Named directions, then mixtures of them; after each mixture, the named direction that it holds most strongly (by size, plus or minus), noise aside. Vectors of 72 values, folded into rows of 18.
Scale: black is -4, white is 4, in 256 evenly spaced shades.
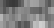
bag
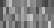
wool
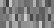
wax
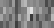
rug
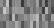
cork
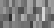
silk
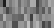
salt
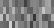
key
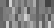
wax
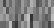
salt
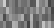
salt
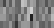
rug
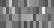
wool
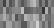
cork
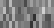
key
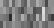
silk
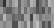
salt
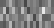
key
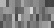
rug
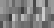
silk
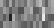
silk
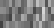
silk
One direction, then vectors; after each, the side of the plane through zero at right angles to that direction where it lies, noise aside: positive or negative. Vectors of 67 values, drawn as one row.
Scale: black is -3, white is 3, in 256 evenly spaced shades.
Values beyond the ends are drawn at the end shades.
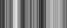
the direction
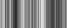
negative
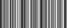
positive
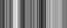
positive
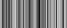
positive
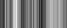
positive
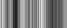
negative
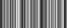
positive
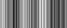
negative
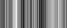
positive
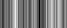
positive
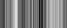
positive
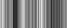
negative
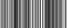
negative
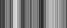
positive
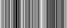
negative
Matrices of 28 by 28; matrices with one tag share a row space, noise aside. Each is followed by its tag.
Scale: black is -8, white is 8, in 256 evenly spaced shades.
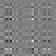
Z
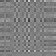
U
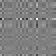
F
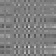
U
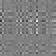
F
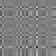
F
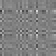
F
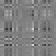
Z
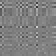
F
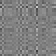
F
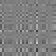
F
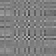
U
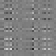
Z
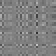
F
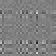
F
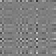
F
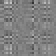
Z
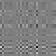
F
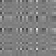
F
